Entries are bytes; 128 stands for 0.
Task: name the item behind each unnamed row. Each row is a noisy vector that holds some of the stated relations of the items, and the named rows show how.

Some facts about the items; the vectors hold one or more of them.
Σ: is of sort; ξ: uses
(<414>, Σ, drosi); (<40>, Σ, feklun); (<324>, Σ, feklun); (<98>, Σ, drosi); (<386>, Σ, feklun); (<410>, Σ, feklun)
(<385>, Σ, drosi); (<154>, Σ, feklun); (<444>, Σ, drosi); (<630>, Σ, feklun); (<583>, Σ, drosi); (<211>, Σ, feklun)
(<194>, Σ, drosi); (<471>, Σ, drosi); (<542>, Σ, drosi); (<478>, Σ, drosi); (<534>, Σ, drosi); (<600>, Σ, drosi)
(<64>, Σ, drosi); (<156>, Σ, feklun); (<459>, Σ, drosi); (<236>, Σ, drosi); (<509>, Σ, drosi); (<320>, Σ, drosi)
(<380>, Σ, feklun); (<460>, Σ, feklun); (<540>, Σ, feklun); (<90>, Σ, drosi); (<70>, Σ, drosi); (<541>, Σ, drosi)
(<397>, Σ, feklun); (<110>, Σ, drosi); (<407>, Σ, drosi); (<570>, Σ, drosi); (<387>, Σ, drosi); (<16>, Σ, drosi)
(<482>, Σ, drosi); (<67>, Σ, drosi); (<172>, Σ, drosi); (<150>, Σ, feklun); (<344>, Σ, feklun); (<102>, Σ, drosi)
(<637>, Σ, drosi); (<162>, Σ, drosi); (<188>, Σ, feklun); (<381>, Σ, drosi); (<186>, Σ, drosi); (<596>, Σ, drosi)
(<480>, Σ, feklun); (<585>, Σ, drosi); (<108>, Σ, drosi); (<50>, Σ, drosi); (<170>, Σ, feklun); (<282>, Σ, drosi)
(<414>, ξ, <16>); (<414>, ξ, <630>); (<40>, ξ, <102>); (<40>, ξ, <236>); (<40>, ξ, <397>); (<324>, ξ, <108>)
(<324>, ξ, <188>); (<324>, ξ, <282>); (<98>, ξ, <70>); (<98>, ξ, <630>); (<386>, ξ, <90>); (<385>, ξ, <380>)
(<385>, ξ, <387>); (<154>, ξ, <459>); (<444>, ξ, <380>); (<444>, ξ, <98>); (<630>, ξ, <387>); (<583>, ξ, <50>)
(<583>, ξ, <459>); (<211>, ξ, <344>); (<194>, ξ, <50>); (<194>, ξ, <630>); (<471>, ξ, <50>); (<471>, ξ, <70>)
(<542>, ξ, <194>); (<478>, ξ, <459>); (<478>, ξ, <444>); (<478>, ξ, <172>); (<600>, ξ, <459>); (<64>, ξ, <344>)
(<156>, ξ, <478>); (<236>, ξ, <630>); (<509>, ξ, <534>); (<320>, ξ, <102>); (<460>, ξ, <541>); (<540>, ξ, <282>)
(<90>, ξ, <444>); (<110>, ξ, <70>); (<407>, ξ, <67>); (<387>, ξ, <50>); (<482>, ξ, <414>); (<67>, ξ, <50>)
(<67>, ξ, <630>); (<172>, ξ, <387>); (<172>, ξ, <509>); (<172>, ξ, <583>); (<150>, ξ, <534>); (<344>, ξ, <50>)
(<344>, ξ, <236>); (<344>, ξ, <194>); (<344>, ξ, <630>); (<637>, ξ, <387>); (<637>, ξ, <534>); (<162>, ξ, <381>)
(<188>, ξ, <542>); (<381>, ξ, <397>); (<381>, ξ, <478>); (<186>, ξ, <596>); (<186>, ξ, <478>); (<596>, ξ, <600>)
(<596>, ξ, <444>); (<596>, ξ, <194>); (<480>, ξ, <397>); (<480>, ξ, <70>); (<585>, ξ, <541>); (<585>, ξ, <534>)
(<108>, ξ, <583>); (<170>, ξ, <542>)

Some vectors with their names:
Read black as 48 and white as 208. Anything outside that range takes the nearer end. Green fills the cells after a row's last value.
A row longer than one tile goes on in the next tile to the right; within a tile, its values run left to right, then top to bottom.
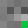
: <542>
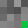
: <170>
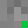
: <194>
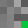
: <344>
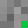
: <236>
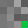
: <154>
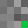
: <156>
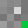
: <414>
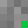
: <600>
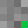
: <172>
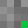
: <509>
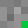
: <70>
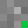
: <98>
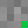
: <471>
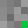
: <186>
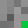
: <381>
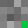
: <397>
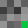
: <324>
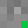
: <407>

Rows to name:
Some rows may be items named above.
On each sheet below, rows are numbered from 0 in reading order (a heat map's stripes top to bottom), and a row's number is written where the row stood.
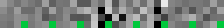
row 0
<600>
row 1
<410>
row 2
<380>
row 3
<460>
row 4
<320>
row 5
<541>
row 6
<542>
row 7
<40>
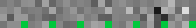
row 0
<162>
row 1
<211>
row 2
<583>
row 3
<386>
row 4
<90>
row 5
<150>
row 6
<16>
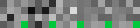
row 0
<102>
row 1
<540>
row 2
<16>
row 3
<630>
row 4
<630>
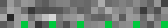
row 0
<102>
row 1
<282>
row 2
<108>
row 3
<480>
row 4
<162>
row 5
<188>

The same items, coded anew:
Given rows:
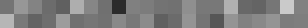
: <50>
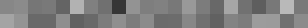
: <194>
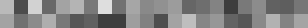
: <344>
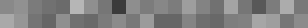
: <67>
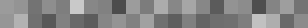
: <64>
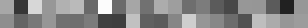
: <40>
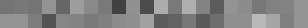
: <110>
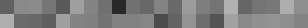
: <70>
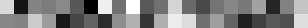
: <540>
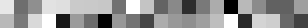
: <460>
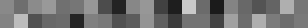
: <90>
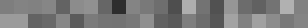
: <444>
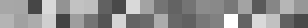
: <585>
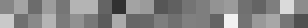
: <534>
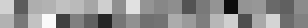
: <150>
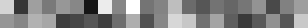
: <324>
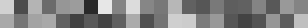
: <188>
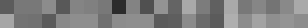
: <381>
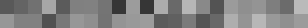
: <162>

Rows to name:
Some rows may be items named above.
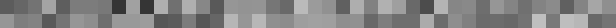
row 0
<162>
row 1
<637>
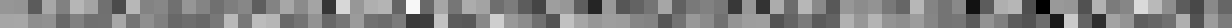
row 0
<637>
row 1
<40>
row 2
<162>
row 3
<16>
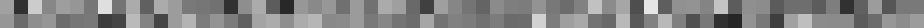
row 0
<480>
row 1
<509>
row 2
<380>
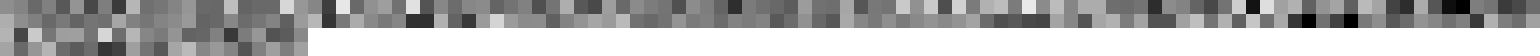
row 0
<108>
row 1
<397>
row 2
<459>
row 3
<211>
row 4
<386>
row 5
<410>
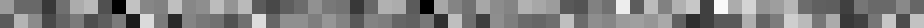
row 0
<482>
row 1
<414>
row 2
<170>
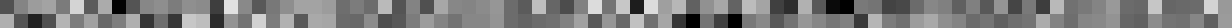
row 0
<102>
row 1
<542>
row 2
<386>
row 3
<108>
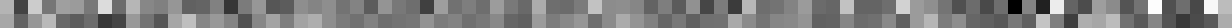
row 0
<410>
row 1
<583>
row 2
<108>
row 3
<282>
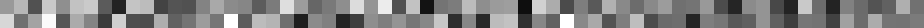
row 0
<541>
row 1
<320>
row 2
<90>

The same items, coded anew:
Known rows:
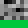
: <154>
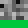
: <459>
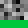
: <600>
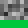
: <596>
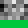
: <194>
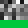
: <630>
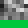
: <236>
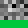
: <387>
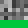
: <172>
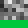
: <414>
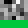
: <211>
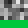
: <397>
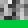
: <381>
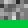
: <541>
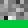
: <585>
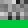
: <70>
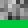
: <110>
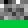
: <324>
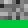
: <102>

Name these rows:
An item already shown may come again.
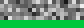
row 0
<637>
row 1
<542>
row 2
<397>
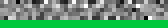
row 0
<534>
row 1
<40>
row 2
<460>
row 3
<480>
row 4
<380>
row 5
<509>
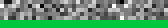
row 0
<480>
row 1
<583>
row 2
<542>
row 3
<108>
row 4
<150>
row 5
<108>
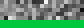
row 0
<585>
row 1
<40>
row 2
<90>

